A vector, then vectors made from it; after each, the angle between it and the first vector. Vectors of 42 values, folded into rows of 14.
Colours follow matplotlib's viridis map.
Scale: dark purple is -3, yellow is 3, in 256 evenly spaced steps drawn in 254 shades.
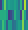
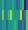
partly opposed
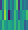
partly aligned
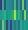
orthogonal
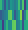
nearly opposite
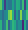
nearly opposite
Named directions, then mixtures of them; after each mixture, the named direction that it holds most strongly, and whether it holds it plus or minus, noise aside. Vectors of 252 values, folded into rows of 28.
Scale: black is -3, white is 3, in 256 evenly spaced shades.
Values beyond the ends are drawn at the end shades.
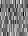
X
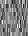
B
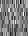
X, minus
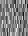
B, plus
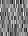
X, minus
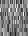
X, minus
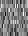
X, minus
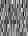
X, plus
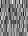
X, plus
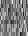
X, plus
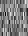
X, minus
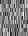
X, minus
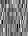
B, minus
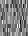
B, plus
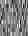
B, plus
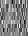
B, plus
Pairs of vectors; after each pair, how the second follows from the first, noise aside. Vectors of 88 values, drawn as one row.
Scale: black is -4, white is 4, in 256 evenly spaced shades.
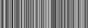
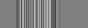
partly zeroed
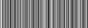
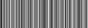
negated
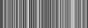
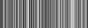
copied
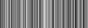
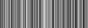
copied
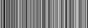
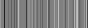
partly zeroed
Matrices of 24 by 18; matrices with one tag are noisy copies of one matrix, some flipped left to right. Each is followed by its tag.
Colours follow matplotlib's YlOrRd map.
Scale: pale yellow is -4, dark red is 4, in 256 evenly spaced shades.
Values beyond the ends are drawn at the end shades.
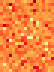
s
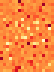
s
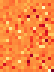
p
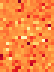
s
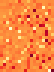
p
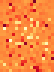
s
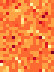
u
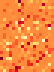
s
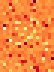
s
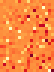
p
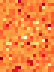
s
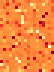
u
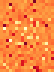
s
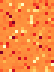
u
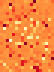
s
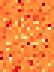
s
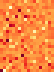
p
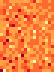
p
